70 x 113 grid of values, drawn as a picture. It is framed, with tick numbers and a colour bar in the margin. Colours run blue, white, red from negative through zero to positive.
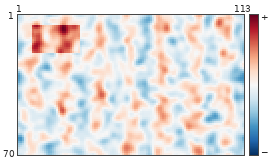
The top left is the ninth with the highest average. In the top left lies a patch that is higher than the rest. Stripes running up and down repeat 7 times from left to right. Overall the values sit about 50% of the way up the scale.
